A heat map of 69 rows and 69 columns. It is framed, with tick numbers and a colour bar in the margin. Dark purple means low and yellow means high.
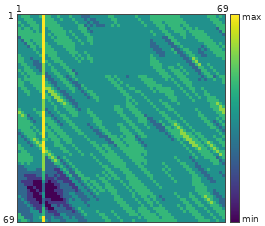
Dips: one, in the bottom left. Odd patch: calmer, in the top middle. Odd lines: column 9. Mirror symmetry: none. Calmest part: top middle. Ninth with the lowest average: bottom left.
